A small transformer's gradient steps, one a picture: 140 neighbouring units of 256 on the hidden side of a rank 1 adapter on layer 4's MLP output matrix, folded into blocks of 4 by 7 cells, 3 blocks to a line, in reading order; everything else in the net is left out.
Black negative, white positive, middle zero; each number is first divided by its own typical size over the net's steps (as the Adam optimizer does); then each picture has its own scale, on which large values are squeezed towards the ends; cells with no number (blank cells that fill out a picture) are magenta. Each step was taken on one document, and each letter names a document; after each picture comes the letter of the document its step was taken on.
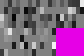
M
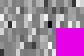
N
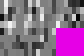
M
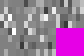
M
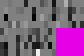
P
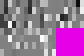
N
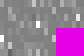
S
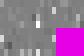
S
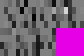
P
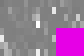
S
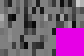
M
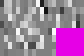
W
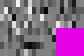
W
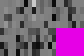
P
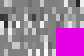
N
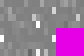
S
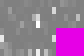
S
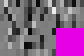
W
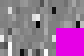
S
